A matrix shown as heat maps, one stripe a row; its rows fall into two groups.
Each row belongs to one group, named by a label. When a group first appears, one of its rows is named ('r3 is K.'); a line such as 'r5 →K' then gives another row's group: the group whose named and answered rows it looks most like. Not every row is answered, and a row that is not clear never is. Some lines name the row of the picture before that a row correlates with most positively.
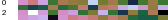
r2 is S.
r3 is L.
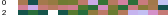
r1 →S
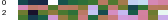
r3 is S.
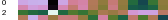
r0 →L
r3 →S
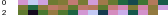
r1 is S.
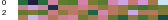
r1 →L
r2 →S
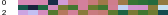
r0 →L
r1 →S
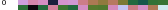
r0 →L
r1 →S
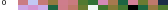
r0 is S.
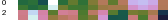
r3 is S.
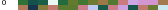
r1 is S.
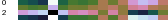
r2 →L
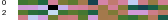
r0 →S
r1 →L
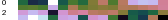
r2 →L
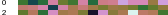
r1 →L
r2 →S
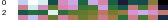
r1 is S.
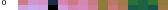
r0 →L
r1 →L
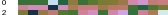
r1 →L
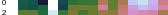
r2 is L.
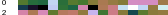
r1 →S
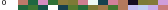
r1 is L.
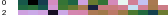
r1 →S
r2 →L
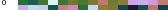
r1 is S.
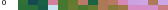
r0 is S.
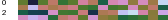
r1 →S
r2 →S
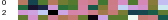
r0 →S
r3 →S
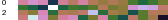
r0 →L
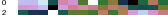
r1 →L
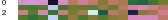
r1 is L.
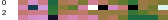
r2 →L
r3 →L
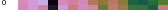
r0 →L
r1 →L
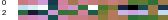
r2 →S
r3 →L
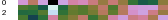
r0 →L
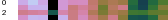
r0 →L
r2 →L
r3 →L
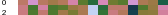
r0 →S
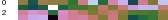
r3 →L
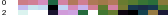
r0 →L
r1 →L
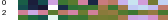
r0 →S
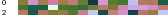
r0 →S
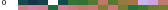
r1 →L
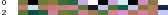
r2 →S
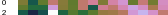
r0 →S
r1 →S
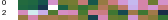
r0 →S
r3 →S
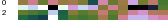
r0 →S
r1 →L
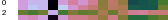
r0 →L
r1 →L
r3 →L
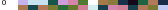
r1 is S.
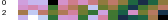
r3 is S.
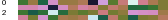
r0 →S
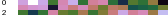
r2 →S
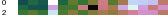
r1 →S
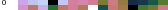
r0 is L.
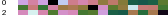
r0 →L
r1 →S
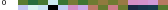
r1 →L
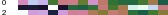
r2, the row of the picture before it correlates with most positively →1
